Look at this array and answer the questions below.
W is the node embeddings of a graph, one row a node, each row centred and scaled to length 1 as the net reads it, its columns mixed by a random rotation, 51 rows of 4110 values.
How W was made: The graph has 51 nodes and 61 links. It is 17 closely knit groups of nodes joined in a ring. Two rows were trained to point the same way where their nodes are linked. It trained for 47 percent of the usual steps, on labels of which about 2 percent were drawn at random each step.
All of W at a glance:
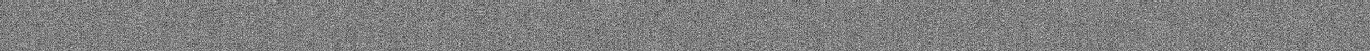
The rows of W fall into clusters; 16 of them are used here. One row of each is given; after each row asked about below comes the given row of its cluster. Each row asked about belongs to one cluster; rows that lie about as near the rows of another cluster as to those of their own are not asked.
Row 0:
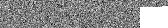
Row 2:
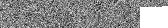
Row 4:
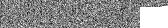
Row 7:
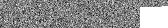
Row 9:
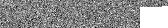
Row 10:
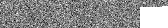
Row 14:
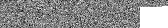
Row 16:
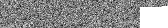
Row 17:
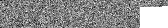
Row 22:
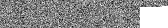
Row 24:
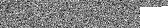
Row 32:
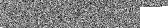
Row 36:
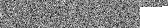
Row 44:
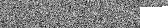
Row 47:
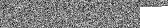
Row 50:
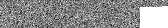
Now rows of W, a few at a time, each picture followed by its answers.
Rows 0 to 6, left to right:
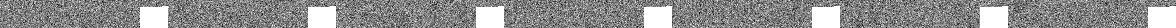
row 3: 0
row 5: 17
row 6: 24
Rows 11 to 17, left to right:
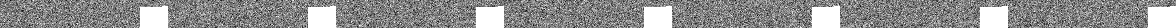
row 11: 14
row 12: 2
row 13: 16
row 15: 22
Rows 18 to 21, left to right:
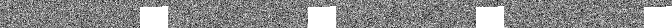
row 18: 0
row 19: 50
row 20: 9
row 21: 32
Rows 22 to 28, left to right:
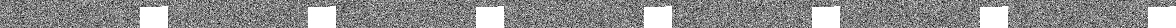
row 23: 4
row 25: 22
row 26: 47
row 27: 4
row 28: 7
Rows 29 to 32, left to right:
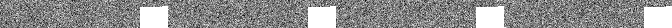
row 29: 10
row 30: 36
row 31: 47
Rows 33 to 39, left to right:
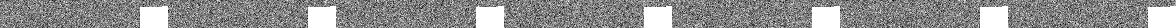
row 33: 10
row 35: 32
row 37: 16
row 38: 2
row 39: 44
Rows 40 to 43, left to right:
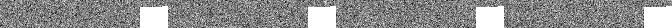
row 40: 36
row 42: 7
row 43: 44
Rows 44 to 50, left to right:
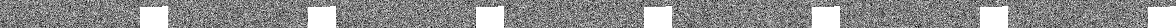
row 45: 50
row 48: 17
